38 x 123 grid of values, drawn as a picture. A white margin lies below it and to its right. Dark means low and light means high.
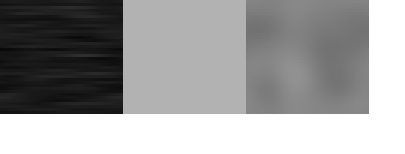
The table splits into one row of 3 panels. Panel 1,1: very low, streaked across, faint in contrast. Panel 1,2: high, flat. Panel 1,3: middling, smooth, faint in contrast.
